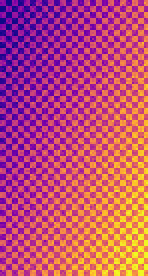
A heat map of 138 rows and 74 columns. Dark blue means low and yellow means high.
Odd rows or columns: none. Slope: up to the bottom right. Mirror symmetry: none. Grain: checkered.
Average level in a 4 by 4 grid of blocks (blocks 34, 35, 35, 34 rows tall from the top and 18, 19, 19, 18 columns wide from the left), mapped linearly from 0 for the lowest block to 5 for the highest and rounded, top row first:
0 1 2 3 / 1 2 3 3 / 2 2 3 4 / 2 3 4 5
